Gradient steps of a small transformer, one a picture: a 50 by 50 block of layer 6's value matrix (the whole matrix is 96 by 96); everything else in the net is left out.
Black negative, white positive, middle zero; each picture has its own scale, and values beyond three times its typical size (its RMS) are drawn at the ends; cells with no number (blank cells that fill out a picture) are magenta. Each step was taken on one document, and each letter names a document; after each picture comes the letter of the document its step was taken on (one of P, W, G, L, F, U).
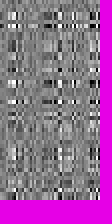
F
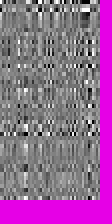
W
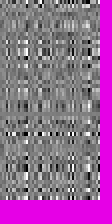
W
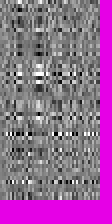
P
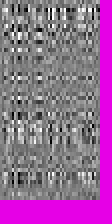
P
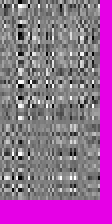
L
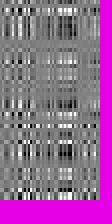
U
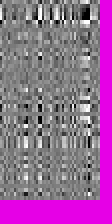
W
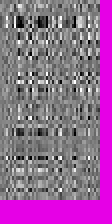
P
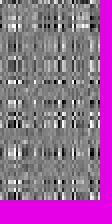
F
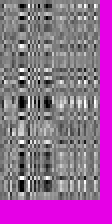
L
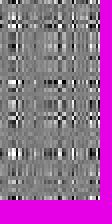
F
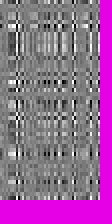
F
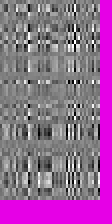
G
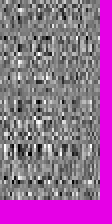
P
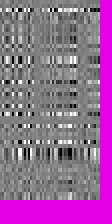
U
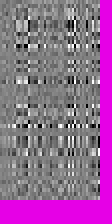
G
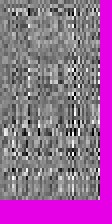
G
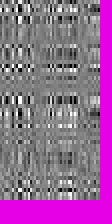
U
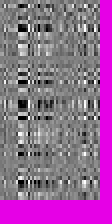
L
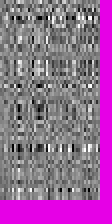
P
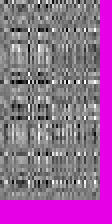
L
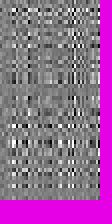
G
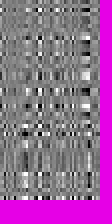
W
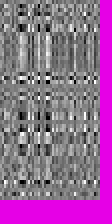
L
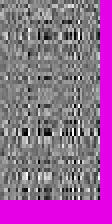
G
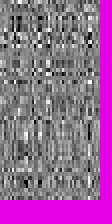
P
